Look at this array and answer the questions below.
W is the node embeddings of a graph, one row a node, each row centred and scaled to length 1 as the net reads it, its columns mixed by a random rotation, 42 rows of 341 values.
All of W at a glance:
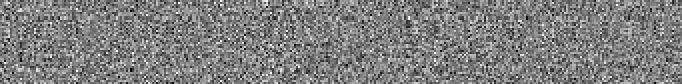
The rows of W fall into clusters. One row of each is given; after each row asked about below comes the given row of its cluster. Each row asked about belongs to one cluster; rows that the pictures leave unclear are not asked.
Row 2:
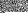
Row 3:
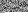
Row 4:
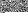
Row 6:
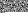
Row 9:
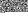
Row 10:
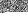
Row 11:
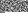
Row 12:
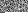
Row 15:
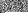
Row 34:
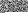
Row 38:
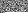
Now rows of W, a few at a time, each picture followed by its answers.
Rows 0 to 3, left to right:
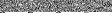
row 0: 2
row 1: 15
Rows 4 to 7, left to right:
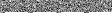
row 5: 34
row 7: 2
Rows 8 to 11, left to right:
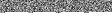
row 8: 9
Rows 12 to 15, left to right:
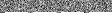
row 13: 10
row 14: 11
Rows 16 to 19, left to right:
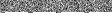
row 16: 11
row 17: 12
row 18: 15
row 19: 4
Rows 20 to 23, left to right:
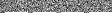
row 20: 2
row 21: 12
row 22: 6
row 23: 38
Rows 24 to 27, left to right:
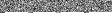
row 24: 12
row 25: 9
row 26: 3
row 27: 11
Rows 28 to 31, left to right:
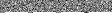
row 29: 38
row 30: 38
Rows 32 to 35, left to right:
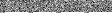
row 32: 3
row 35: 34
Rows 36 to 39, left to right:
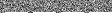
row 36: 6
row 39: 4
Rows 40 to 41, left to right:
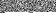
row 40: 2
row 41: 11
